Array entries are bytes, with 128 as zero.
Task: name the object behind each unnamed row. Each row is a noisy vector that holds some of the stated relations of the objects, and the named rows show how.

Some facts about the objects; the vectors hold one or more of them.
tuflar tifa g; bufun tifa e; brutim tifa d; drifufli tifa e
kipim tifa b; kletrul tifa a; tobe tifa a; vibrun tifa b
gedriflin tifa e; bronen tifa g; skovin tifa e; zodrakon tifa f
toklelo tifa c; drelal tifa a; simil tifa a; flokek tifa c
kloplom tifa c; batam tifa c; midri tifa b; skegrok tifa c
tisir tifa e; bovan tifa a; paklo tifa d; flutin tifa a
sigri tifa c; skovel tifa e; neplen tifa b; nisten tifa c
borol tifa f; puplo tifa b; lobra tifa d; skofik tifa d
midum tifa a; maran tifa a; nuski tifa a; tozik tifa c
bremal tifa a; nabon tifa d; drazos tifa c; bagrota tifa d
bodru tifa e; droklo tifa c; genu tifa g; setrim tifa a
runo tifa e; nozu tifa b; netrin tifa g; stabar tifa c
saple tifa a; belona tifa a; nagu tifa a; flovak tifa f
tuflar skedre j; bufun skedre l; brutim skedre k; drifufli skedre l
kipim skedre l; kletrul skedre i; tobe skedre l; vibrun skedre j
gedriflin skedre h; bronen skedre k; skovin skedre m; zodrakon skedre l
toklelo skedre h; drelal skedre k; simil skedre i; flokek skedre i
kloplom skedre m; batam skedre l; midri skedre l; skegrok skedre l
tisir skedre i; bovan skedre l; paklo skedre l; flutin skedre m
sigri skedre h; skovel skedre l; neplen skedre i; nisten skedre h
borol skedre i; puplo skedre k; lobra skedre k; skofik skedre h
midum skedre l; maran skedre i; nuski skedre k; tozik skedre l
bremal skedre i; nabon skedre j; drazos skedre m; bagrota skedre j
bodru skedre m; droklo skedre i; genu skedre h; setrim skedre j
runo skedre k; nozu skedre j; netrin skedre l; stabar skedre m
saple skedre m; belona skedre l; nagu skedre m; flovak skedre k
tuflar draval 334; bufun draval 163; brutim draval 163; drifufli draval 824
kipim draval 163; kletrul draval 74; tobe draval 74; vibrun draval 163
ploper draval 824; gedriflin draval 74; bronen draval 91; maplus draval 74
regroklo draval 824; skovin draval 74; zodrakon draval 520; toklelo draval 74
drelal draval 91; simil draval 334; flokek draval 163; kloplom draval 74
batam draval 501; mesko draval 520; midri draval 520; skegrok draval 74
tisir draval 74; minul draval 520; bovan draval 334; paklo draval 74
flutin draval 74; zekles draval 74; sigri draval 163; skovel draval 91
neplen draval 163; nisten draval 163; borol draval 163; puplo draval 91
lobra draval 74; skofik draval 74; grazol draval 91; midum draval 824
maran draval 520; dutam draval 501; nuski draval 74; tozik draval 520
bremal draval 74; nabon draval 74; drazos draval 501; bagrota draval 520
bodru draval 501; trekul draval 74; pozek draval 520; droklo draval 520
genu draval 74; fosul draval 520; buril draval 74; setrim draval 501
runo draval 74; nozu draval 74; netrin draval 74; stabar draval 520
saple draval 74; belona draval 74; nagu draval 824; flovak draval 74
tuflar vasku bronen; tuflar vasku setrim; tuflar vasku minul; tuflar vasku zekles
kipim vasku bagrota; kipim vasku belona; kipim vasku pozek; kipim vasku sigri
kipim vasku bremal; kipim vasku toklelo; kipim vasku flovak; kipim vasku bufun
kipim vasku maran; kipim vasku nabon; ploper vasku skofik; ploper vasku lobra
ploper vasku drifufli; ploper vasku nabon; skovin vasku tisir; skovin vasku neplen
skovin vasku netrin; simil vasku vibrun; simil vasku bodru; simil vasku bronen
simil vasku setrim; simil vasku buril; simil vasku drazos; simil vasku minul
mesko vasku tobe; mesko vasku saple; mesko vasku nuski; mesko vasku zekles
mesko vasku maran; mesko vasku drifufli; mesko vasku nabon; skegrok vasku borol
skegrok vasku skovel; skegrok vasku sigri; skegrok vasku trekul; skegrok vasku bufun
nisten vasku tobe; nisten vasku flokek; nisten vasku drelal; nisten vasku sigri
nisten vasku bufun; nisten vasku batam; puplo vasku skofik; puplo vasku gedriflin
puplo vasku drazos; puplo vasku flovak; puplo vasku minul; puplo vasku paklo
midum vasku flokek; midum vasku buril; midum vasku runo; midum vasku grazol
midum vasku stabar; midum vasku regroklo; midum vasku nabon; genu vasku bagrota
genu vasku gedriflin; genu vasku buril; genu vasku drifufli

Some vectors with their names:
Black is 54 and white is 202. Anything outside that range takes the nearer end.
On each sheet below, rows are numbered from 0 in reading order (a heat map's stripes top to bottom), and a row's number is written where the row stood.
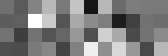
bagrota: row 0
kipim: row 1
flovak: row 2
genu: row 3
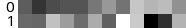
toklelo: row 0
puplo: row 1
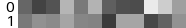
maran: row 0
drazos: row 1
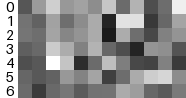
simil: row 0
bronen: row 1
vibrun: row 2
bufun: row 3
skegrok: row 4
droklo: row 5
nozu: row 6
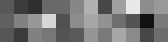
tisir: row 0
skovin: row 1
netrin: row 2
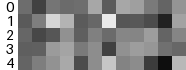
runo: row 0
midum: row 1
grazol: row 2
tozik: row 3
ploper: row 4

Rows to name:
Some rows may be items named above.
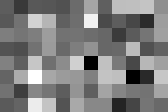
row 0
toklelo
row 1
midum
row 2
nagu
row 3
skovel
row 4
brutim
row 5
tuflar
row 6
nuski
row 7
kipim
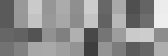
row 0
simil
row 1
simil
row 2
droklo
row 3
setrim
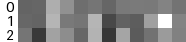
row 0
batam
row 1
sigri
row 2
drelal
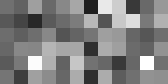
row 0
bronen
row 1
gedriflin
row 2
kloplom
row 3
minul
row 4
nisten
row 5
drelal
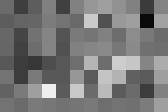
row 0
nabon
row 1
drifufli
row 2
trekul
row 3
trekul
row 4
skofik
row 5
lobra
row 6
mesko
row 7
regroklo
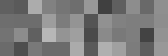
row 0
bovan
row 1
dutam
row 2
bodru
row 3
runo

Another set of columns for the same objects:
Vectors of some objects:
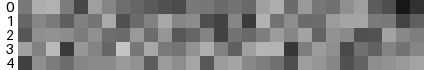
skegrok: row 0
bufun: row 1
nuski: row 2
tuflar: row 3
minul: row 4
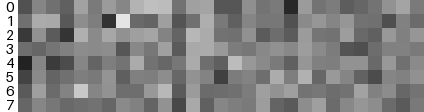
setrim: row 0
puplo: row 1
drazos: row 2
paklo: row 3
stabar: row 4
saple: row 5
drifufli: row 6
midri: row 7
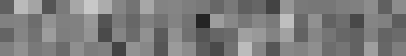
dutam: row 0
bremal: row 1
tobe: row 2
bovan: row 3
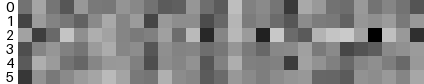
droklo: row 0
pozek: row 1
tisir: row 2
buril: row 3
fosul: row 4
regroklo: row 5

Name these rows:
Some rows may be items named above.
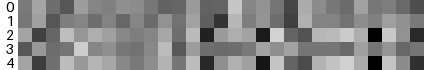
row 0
droklo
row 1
maran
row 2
tisir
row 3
drifufli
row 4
tisir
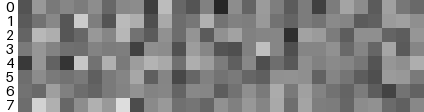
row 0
drelal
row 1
bronen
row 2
mesko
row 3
bovan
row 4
bodru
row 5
flovak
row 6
nozu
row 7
ploper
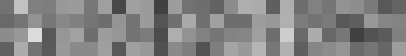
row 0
midum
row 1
lobra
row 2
genu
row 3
nagu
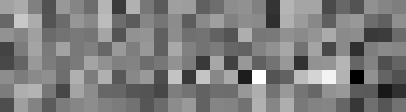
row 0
simil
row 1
mesko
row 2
kipim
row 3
gedriflin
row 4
sigri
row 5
skovin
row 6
skegrok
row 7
kloplom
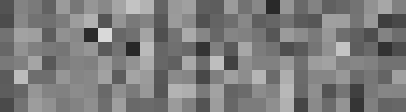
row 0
setrim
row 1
batam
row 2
puplo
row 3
skovel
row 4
brutim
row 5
nagu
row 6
skofik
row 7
toklelo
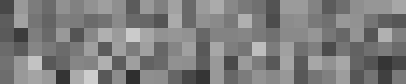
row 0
minul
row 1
tozik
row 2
vibrun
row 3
nabon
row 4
nisten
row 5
trekul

